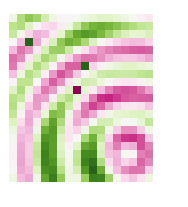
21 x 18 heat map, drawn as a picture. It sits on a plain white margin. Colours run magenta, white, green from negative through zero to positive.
Odd rows or columns: none. Rings: centred on the bottom right. Lone odd cells: 3, 2 higher and 1 lower than their neighbours. Ninth with the highest average: bottom middle.
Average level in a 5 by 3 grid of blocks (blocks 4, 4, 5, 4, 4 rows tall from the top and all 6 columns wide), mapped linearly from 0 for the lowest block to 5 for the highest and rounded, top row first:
2 4 3
2 1 1
2 1 0
3 3 0
3 5 0
